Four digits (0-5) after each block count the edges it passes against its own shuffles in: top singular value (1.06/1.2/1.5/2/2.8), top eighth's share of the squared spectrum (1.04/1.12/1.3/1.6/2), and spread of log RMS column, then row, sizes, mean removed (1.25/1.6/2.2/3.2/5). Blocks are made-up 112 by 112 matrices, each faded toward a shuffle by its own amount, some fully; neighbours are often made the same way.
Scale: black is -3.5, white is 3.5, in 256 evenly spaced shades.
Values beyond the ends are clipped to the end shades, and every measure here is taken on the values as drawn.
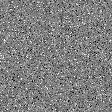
0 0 0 0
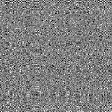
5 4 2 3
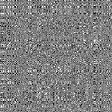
5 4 3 3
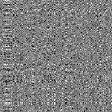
5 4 3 3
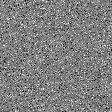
0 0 0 0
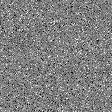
2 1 0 0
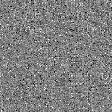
3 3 1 1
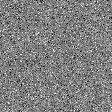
1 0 0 0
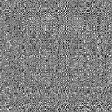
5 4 3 3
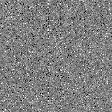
3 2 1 0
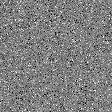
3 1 0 0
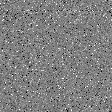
2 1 0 0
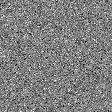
0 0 0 1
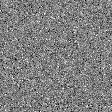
0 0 0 1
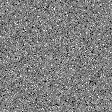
0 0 0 0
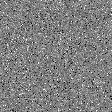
2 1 0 0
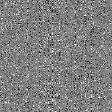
2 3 3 2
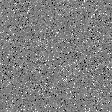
2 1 0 0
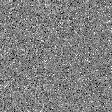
3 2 0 0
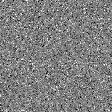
3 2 0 0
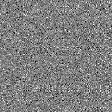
4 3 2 2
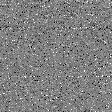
1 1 0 1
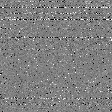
3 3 0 3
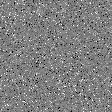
0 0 0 0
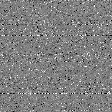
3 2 0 3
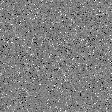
1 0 0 1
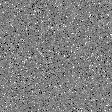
0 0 0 0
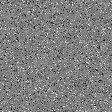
0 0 0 0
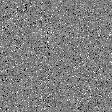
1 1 2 0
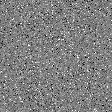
0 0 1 0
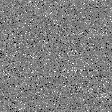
3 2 0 1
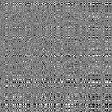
5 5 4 4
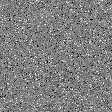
2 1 0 0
